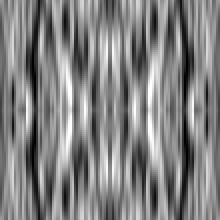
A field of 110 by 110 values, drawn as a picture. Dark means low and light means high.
The values follow a bell shape. The grain runs up and down. There is no overall slope. It mirrors both left to right and top to bottom.
